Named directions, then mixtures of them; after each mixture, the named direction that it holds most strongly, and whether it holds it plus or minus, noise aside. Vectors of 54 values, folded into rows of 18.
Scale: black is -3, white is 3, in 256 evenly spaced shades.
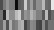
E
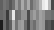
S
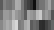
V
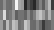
V, plus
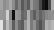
S, minus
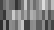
E, plus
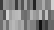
E, plus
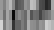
S, minus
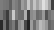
S, plus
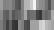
V, minus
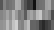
V, plus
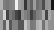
E, minus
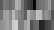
V, plus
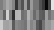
S, minus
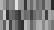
E, minus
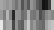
S, minus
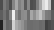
S, plus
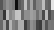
E, plus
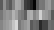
V, plus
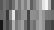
S, plus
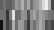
S, plus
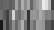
S, plus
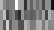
E, minus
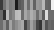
E, plus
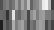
S, plus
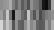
S, minus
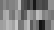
V, plus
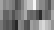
V, minus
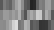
V, plus
